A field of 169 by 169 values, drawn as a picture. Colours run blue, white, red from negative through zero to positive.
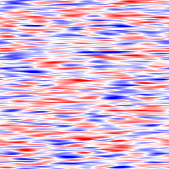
Grain: streaks across. Average level on the scale: 50%. Slope: none. Mirror symmetry: none.
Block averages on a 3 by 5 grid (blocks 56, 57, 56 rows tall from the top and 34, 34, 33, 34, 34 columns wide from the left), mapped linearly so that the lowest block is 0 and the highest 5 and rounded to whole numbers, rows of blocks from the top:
22123 | 05413 | 31231
